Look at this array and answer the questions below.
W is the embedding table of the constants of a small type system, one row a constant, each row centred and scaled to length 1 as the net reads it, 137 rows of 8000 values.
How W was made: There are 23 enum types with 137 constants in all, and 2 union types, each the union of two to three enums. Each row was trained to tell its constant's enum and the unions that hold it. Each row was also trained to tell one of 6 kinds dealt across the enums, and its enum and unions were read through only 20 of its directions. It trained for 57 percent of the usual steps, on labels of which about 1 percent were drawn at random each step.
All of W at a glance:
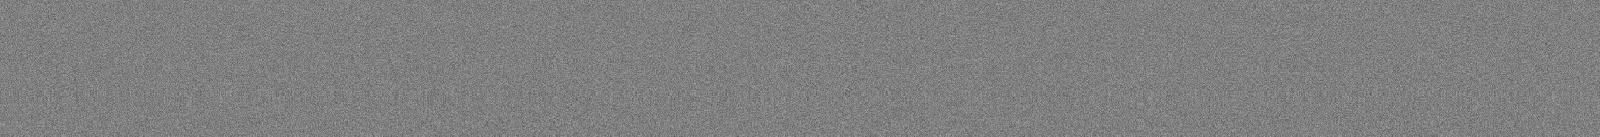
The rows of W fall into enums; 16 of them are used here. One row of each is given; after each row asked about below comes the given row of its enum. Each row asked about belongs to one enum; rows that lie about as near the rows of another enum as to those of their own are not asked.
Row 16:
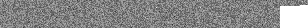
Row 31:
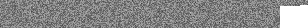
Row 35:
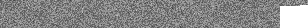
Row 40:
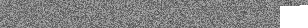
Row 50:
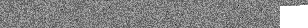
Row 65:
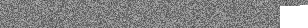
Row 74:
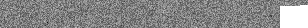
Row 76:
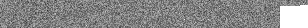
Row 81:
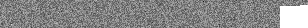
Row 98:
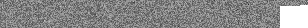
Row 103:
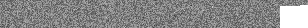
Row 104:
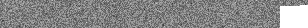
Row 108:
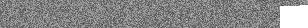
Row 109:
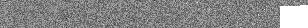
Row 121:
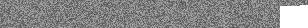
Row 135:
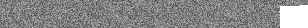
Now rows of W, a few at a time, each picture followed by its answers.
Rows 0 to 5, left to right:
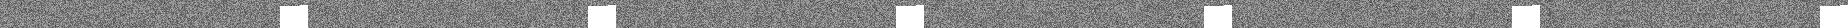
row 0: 109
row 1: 74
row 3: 35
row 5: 104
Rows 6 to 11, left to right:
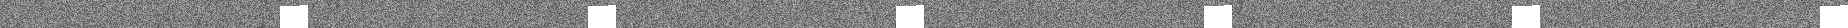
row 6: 108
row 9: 104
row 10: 108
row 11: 81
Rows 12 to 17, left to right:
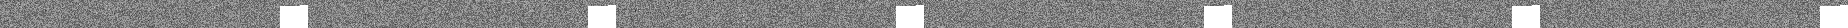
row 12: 135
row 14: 16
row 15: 35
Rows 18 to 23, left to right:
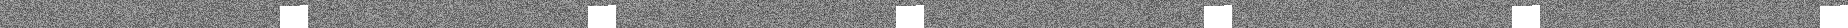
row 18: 16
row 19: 98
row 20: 135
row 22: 40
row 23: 104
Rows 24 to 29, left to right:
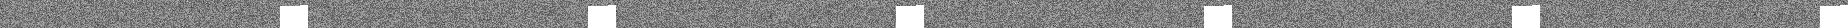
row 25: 35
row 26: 81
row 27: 135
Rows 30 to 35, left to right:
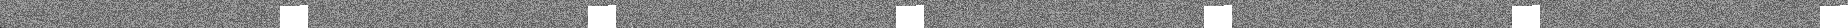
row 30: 135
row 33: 104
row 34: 103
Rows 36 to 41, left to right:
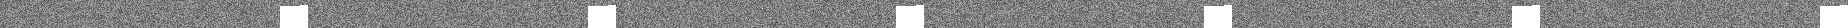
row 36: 35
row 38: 108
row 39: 81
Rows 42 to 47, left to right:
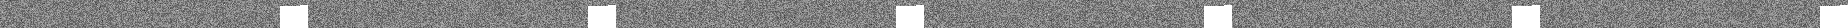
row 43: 74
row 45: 40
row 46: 108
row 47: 74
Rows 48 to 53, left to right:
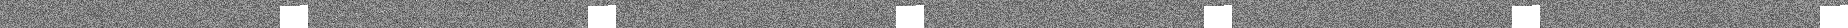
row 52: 31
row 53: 98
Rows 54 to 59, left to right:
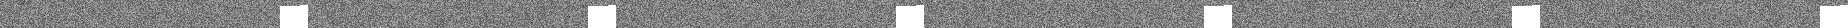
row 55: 40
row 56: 40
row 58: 50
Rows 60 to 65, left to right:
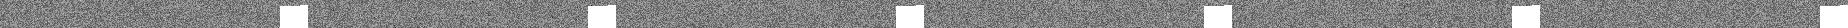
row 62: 108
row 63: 98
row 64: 74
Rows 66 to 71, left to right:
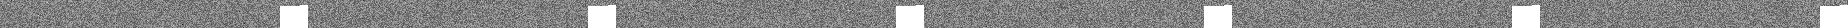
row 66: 121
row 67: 65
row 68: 65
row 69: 108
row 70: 65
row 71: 35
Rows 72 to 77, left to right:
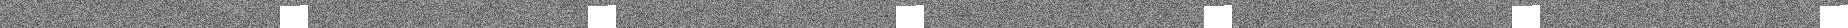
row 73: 104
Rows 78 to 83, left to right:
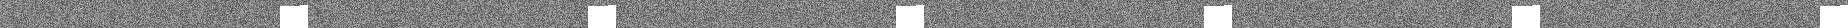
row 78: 16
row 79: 104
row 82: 81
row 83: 121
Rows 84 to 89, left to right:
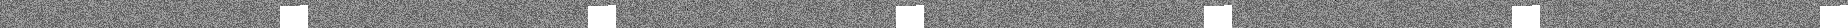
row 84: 35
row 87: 98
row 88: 40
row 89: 109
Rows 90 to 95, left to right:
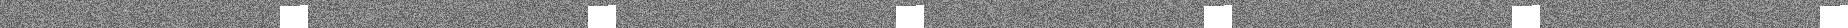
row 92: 81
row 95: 81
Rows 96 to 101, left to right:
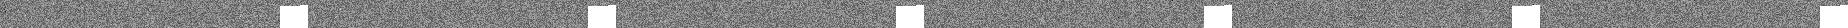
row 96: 103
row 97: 104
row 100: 65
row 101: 98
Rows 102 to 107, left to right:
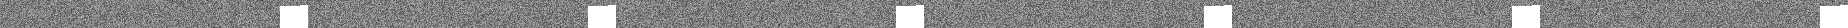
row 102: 121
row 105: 121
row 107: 98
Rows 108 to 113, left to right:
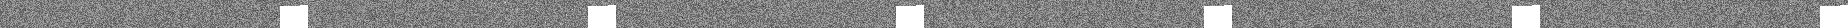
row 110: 81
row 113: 103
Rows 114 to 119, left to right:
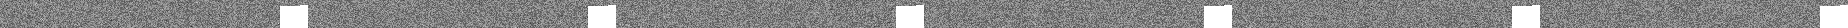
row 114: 74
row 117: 35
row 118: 40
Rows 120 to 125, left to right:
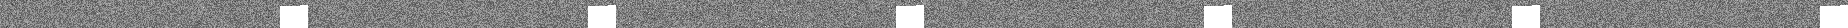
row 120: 103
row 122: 76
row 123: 40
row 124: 16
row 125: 31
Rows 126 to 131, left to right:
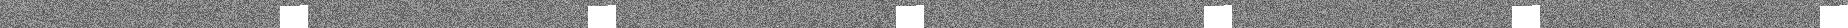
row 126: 135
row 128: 108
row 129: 50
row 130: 109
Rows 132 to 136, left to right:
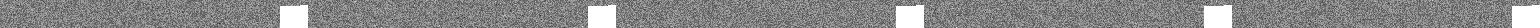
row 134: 98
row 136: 74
